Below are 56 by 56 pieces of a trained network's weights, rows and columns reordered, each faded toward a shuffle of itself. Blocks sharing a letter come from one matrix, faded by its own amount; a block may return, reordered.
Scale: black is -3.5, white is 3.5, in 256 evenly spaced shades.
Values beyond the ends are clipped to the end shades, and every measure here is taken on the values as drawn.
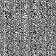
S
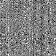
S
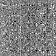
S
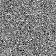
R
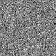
R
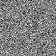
R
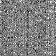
S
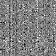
S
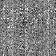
S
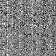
S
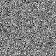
R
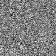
R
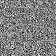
R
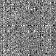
S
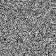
R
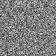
R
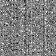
S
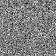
R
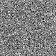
R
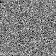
R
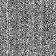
S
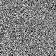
R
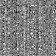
S
